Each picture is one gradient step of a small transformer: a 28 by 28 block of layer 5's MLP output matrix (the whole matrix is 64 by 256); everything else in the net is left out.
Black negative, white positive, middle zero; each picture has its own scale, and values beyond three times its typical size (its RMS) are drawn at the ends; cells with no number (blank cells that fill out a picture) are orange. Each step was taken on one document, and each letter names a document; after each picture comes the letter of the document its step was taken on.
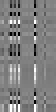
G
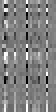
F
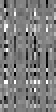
F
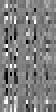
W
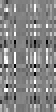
F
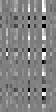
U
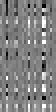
U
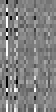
W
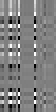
G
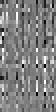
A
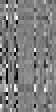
W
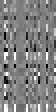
F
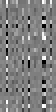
U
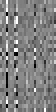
W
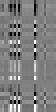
G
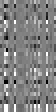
F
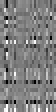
F
